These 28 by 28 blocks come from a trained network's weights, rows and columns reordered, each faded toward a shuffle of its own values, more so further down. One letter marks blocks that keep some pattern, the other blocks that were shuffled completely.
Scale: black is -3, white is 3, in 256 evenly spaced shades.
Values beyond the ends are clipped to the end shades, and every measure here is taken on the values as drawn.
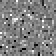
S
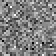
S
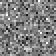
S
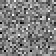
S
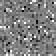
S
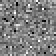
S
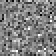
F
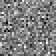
S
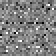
F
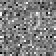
F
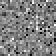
S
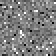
S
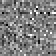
F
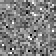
S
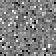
S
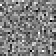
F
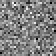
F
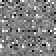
F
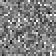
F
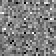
F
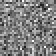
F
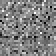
F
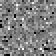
F
